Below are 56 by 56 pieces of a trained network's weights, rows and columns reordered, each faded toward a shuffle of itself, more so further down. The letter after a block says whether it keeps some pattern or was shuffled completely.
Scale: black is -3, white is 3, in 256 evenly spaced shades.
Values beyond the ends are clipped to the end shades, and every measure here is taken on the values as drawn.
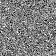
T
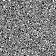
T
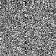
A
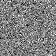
T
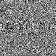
A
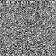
A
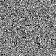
A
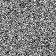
T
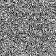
A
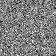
T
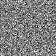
A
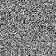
A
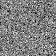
T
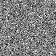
T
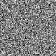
A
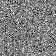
T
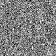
A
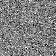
T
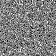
T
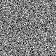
T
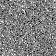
T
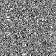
A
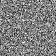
T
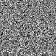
A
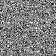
A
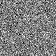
A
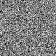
A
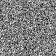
T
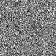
A
